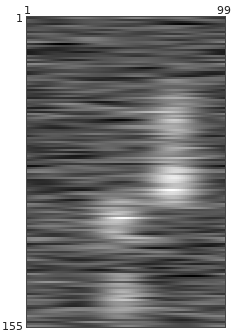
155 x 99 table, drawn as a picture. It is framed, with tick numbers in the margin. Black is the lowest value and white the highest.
Bumps: four. Mirror symmetry: none. Ninth with the highest average: middle right.
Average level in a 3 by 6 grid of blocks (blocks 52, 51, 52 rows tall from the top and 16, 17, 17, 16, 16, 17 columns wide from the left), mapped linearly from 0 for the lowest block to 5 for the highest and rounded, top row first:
0 0 0 1 2 0
0 0 2 3 5 1
1 1 3 2 0 0
